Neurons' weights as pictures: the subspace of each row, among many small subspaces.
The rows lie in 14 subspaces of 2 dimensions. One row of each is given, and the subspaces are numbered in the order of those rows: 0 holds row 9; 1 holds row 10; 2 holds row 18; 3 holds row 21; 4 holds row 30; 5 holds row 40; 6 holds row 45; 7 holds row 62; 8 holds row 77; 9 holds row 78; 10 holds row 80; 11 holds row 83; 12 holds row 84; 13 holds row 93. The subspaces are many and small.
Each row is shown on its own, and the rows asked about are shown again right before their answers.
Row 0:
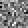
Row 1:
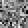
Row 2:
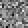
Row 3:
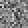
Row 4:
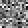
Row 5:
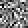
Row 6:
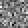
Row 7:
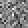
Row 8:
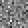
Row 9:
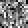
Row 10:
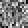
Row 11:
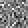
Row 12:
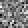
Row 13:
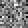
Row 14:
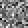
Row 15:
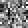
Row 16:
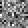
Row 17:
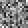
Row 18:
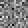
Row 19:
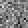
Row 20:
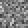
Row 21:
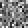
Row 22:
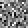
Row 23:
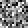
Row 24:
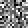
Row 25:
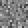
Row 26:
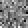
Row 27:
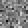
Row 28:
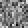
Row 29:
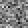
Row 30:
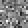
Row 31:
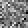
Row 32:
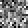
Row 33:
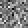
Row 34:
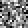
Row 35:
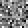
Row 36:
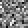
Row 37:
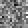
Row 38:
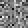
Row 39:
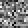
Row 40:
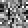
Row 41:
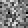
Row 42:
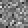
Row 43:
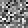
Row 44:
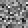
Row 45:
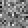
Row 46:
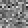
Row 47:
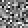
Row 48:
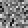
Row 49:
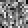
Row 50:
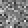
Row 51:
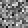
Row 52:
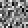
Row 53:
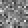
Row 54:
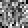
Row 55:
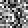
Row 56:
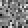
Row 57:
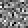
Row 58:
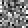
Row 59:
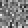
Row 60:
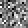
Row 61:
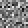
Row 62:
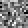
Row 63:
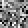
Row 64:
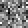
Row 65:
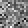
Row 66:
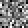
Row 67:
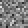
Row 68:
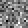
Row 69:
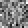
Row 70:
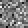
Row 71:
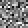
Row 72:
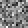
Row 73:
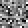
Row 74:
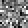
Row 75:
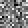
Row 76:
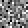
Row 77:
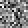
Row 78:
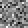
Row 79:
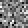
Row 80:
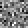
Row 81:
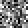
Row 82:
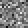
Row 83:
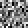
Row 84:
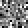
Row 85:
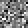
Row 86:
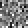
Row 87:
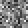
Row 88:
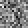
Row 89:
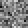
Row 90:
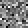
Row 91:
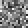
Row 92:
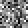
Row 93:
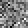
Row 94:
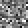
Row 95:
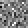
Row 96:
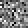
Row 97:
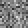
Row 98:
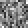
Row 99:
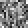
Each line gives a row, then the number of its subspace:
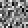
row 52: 11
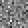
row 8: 11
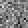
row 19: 4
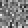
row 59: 12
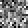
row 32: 13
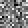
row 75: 2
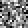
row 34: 7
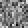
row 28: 1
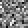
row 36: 5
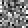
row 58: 6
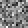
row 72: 1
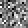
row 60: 6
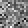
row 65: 13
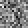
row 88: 8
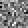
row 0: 7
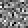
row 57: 10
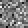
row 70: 9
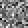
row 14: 3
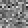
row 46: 12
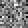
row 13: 2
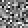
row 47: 11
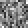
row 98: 0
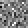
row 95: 7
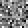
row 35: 3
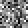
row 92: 10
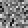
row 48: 5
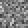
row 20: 5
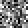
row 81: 10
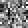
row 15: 5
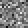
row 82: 9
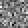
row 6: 10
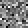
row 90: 3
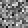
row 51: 1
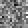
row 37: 2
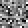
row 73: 3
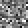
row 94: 3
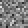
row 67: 5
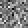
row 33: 6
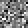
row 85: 0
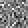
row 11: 7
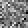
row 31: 13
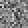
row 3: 8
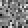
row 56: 12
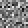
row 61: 11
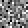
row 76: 11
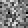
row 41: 2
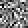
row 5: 10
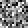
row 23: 1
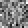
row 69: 1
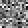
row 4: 12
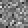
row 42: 9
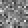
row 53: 13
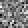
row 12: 9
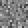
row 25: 12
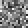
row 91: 6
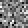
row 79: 9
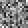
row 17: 0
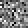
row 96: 8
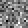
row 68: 4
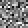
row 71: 11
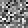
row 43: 0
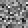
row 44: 1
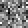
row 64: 5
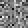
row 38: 2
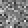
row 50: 13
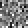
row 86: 12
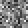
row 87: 10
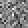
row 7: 6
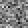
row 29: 9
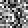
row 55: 8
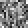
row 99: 0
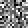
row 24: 2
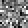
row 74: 4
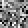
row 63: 4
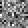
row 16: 6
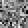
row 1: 4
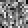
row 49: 0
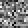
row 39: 8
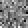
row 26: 13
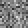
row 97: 7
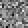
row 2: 3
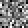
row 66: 3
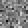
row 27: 4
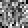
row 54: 1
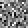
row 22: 7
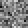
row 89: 8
